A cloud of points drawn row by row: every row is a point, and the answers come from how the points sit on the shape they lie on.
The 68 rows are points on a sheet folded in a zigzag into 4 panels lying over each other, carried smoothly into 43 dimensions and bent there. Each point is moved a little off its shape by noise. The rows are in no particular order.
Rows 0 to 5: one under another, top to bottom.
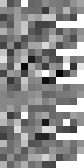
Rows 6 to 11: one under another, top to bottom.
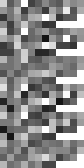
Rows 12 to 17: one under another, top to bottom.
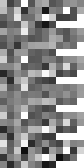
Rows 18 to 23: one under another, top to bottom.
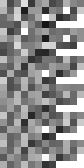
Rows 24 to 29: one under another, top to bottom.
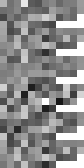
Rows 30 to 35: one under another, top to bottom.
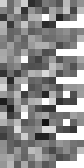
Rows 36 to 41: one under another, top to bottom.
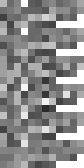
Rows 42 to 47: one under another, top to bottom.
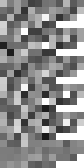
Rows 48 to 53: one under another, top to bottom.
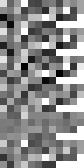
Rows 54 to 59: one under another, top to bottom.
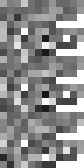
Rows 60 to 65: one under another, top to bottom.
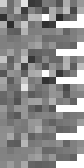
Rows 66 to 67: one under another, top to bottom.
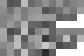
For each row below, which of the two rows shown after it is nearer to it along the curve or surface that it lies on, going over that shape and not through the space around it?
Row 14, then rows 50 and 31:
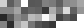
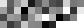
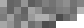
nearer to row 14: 50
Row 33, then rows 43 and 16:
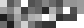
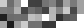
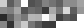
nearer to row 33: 16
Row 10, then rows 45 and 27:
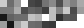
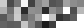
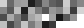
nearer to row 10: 27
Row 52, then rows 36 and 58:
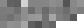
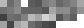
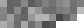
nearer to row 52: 58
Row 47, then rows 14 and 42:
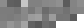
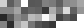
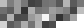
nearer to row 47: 14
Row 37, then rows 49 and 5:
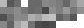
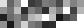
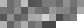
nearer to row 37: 5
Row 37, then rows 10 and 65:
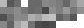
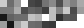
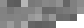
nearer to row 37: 65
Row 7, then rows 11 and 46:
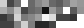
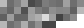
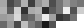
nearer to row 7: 46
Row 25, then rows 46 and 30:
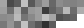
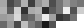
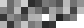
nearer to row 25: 46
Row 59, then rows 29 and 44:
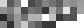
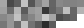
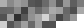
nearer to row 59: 44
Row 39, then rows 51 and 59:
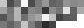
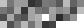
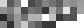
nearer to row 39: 59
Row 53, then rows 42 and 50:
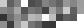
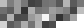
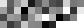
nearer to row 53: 50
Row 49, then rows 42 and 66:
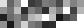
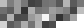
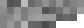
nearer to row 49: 42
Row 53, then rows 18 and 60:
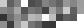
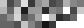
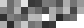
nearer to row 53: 60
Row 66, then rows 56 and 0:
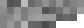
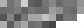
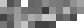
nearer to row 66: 0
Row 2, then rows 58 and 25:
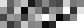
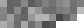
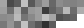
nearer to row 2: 58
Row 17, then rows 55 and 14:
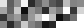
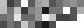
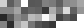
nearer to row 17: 14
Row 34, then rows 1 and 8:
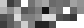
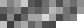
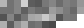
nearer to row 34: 8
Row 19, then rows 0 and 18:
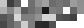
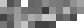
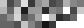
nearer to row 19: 18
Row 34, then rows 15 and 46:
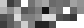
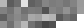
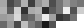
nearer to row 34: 46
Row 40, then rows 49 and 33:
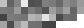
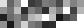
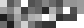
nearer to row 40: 33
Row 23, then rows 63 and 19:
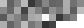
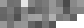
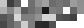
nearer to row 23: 63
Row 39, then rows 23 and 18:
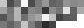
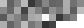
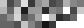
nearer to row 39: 18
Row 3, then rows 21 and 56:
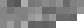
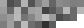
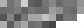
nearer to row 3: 21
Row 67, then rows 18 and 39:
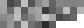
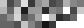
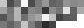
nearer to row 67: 18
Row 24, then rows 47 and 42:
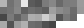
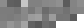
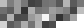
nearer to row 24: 42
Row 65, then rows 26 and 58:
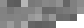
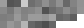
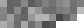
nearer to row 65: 26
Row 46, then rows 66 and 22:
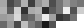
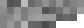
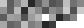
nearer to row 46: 66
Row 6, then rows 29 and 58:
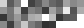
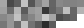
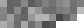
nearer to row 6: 58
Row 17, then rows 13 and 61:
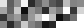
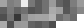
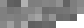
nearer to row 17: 13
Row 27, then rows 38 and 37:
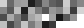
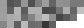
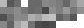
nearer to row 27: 37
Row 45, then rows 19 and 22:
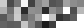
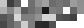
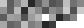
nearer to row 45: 19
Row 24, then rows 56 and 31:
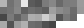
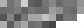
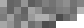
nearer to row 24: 56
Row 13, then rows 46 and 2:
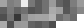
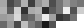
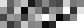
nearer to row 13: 2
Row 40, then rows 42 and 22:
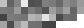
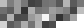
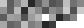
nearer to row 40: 22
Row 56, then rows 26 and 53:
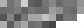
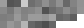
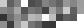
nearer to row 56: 53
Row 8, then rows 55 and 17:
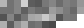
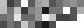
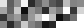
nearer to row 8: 17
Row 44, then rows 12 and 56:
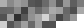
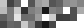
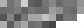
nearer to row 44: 56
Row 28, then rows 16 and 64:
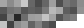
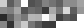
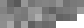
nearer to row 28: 16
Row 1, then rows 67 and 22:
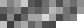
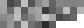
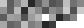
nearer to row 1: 22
